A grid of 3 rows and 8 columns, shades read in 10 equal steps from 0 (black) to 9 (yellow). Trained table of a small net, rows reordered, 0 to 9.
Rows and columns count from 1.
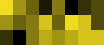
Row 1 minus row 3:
7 6 -1 -6 -1 -7 -6 -5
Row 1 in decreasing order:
9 6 5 4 3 2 1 0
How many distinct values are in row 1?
8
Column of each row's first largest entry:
1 6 7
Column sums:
17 10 14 16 15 16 18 14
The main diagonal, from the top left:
9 4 5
